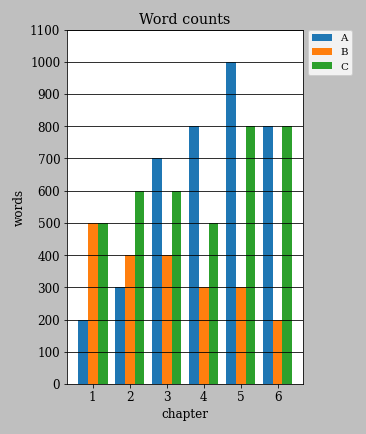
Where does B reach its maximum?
1
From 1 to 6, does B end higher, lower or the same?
lower
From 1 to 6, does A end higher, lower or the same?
higher
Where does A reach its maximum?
5
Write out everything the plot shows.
Title: Word counts
x-axis: chapter, ticks 1 2 3 4 5 6
y-axis: words, ticks 0 100 200 300 400 500 600 700 800 900 1000 1100
Legend: A, B, C
Values:
A: 200 300 700 800 1000 800
B: 500 400 400 300 300 200
C: 500 600 600 500 800 800
